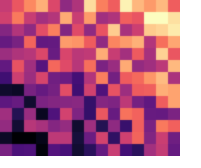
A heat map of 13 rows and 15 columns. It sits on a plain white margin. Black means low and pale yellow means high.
Stripes: none. Ninth with the highest average: top right. Ninth with the lowest average: bottom left. Mirror symmetry: none. Slope: up to the top right.
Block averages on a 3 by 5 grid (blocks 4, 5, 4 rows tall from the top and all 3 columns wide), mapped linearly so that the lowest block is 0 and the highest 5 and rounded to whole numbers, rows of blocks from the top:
23345 | 12224 | 01022
